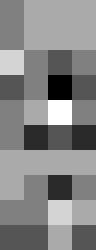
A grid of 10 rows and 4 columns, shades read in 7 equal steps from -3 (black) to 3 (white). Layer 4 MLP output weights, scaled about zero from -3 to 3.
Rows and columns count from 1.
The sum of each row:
3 3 1 -5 4 -5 4 -1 3 -2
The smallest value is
-3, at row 4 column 3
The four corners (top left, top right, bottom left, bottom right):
0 1 -1 -1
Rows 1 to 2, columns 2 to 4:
1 1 1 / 1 1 1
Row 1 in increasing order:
0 1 1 1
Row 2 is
0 1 1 1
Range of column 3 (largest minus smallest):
6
